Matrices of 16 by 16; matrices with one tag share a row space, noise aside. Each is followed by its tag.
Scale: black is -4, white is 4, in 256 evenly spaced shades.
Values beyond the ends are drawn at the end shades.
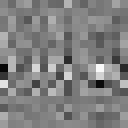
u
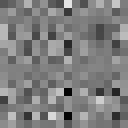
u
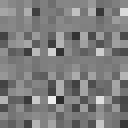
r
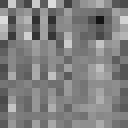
u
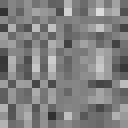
u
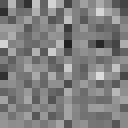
u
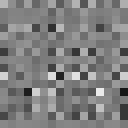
r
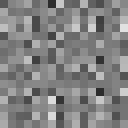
r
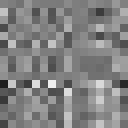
u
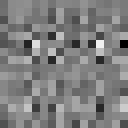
r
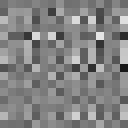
r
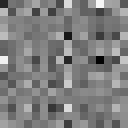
u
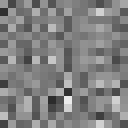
u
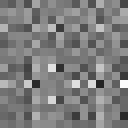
r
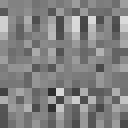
r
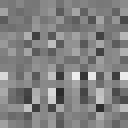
r
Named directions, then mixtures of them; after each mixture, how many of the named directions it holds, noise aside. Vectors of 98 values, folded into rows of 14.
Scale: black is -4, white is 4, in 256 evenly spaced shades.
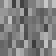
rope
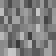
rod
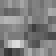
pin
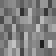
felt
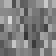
two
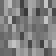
three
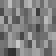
one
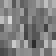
two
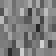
two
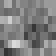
two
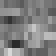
one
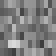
three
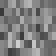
two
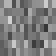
three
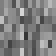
two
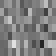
three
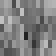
three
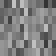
one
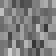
three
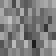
three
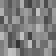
one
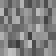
one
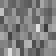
three
